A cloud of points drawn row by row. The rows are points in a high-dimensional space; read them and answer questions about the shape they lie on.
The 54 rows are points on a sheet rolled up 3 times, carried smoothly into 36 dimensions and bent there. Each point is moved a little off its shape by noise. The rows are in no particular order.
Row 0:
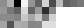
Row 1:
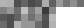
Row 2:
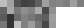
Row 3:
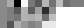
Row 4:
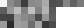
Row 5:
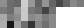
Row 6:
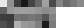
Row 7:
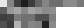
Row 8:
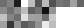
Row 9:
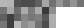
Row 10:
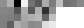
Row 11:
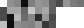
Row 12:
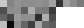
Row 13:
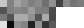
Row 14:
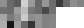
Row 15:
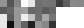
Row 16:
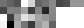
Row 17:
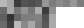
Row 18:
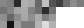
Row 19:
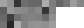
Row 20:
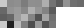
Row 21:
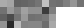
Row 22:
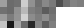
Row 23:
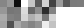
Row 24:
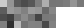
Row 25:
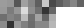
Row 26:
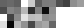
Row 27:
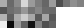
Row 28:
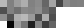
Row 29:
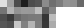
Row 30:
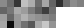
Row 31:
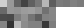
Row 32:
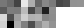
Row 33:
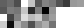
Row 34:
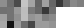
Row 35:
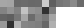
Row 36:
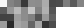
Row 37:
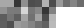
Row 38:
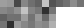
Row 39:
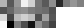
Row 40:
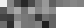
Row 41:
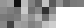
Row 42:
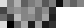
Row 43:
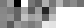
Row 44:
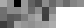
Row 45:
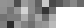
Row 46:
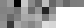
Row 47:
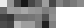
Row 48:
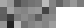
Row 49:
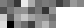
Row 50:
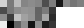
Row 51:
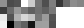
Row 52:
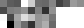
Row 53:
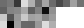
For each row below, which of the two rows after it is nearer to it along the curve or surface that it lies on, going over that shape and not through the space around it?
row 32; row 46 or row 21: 46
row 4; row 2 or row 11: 2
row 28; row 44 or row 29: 29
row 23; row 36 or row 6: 6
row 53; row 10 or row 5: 5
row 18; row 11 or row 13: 13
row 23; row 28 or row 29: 29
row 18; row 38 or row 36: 38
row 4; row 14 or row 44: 44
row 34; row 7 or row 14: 14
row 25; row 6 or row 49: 49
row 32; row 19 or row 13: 13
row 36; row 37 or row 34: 37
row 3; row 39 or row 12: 39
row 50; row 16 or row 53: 16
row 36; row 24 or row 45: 24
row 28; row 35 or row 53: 53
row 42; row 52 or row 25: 52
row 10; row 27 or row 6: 6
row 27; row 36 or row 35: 36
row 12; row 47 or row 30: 47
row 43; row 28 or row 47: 47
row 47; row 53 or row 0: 0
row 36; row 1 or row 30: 1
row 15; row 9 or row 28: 28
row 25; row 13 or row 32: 32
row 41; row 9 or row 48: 9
